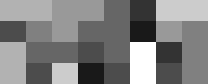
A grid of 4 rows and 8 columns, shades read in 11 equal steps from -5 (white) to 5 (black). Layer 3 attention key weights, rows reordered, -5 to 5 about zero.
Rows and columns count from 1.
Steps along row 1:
same up same up up down same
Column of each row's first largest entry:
6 6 7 4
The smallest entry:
-5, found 2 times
